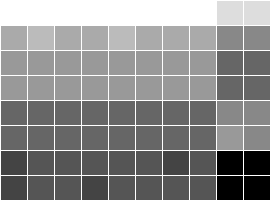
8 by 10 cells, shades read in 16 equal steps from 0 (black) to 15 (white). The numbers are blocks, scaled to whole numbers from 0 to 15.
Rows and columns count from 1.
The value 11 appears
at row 2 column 2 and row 2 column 5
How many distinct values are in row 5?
2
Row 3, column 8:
9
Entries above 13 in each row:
8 0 0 0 0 0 0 0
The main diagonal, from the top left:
15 11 9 9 6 6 4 5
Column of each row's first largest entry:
1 2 1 1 9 9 2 2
